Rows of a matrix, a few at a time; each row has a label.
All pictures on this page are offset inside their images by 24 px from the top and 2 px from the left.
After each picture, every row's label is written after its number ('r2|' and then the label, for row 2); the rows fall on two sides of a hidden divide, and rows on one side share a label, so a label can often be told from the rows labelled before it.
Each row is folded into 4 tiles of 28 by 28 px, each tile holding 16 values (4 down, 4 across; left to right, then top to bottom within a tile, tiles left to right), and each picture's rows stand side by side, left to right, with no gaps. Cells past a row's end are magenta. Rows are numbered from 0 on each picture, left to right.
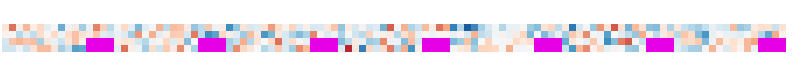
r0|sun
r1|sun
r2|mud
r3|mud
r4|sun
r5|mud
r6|sun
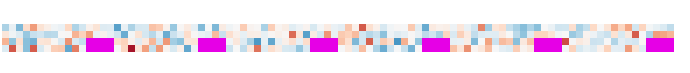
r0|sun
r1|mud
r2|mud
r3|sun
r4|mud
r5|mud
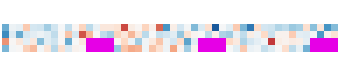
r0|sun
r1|sun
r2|sun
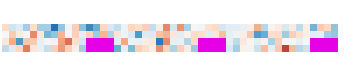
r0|sun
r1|mud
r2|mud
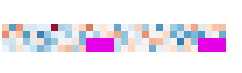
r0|mud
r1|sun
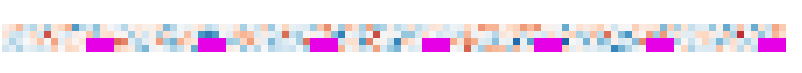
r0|mud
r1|sun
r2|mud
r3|sun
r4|mud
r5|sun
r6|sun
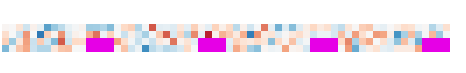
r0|mud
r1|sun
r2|sun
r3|sun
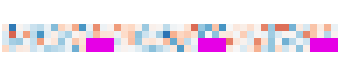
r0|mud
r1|sun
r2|mud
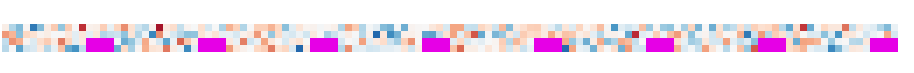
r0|sun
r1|mud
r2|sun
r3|sun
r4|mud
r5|mud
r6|mud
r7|mud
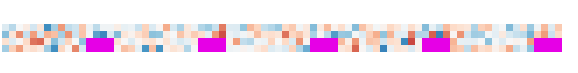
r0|sun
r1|mud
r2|sun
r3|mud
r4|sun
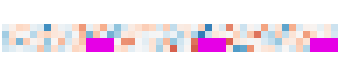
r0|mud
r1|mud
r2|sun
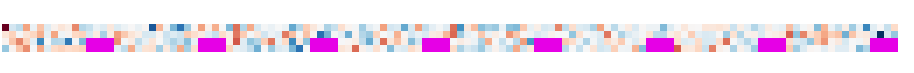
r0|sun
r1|mud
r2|sun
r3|sun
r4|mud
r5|sun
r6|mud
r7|sun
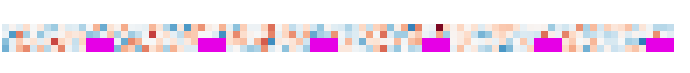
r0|sun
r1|sun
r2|mud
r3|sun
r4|mud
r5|mud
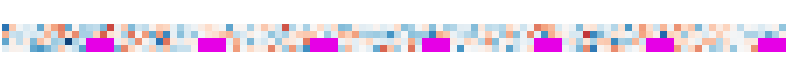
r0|mud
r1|mud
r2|sun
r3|mud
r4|mud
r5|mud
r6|mud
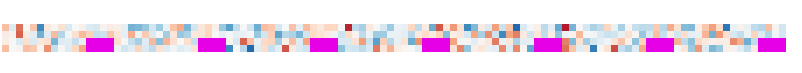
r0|mud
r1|mud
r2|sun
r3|sun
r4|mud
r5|mud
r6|sun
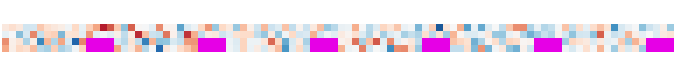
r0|sun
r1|mud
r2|mud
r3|mud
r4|sun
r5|sun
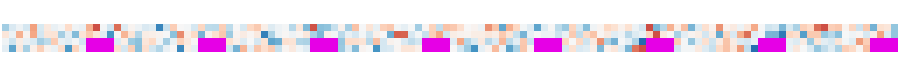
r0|sun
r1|sun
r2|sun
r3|mud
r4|sun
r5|mud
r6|sun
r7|mud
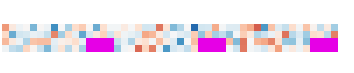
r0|sun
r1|sun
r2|mud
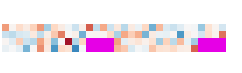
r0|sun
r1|mud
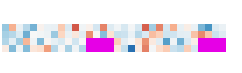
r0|sun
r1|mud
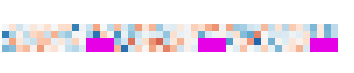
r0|sun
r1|sun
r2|sun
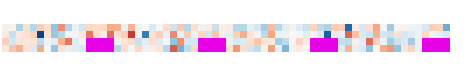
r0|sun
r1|mud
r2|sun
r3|mud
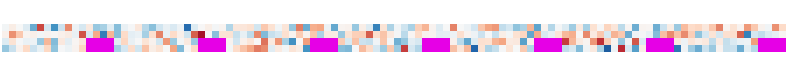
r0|sun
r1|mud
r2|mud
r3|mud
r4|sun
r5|mud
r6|sun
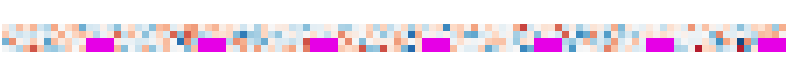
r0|mud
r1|mud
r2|sun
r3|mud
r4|sun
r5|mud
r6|mud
